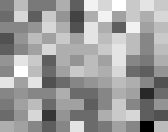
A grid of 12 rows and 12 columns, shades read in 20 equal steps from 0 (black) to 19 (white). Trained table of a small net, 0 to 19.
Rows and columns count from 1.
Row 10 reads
9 12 14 8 12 12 7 10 15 10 7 11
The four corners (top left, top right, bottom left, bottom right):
9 15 13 14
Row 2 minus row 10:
-1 4 -7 7 -1 -7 6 8 -3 5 6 5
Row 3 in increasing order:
6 7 10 10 11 12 13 13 14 16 17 18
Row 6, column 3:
15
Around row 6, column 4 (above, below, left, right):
16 8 15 13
